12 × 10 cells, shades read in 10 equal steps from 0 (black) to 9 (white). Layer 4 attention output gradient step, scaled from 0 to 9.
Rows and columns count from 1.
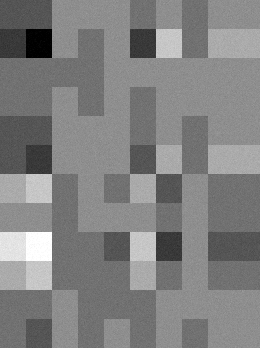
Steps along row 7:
up down up down up down up down same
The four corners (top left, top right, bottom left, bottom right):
3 5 4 5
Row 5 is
3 3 5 5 5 4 5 4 5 5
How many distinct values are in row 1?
3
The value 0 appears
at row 2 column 2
